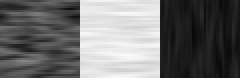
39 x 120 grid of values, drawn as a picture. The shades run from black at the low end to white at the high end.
It is made of 1 by 3 panels. Panel 1,1: low, streaked across. Panel 1,2: very high, streaked across, faint in contrast. Panel 1,3: very low, streaked downward, faint in contrast.
